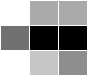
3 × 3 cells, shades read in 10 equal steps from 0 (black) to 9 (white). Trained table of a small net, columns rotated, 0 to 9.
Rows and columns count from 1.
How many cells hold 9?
2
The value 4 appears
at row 2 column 1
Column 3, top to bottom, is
6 0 5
